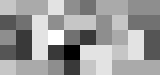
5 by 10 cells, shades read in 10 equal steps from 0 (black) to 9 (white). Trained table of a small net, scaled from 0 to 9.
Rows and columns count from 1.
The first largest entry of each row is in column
4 3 4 3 7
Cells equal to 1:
0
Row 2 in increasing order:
3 4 4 4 5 5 7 7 7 8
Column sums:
25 20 36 29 18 28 32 32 31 21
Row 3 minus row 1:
-2 -4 2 1 -1 -2 -1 0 3 -2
